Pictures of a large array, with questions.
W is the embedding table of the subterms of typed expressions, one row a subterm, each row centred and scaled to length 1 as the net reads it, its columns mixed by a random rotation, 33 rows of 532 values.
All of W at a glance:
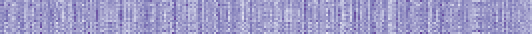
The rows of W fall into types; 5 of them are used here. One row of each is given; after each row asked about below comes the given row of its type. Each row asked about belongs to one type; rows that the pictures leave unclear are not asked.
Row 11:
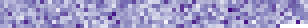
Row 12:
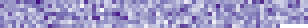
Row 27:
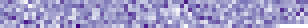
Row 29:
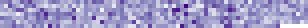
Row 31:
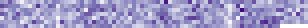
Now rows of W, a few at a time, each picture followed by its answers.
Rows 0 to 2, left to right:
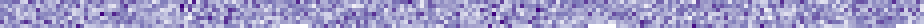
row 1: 29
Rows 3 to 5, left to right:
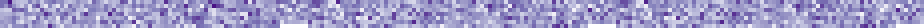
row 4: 27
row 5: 27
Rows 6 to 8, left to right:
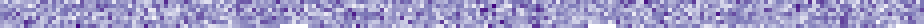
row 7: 29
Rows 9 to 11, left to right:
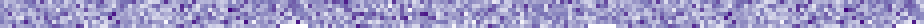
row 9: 11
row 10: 12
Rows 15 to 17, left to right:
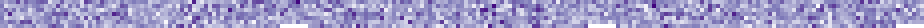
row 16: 29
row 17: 12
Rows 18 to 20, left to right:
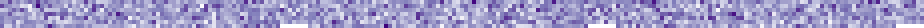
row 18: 12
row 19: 11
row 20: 12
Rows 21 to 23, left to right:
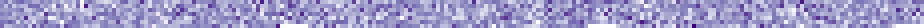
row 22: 31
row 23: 27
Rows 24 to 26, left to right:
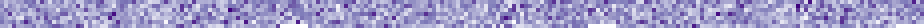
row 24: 11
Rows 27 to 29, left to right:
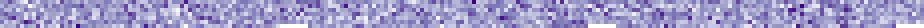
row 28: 31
